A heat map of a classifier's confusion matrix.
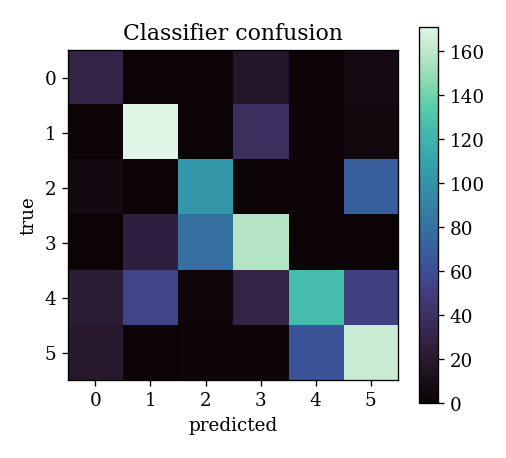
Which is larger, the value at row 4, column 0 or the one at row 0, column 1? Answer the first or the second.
the first
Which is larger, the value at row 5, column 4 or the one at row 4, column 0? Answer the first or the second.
the first
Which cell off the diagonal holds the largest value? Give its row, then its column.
3, 2
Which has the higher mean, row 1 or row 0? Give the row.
1
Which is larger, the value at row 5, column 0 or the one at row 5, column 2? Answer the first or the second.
the first
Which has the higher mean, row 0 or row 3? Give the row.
3
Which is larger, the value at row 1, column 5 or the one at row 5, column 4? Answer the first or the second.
the second
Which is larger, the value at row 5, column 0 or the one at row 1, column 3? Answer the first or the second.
the second
